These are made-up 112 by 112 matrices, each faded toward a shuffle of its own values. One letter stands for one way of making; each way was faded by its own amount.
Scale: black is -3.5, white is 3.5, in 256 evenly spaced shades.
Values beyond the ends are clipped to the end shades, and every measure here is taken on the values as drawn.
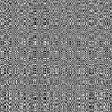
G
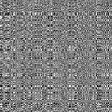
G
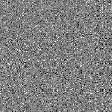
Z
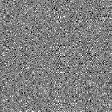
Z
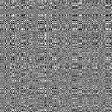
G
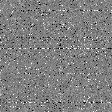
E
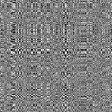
G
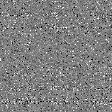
E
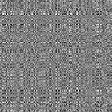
G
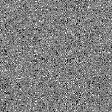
Z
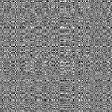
G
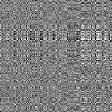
G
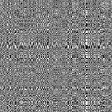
G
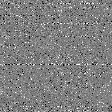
E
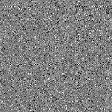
Z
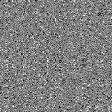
Z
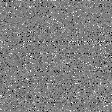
E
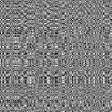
G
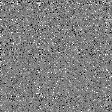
E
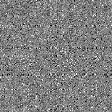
Z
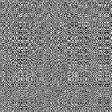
G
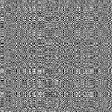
G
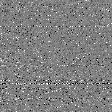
E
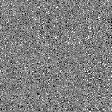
Z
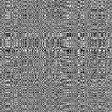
G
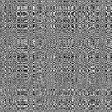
G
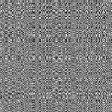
G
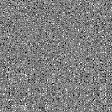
Z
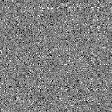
Z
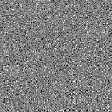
Z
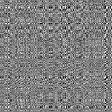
G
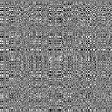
G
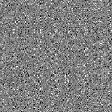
Z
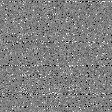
E
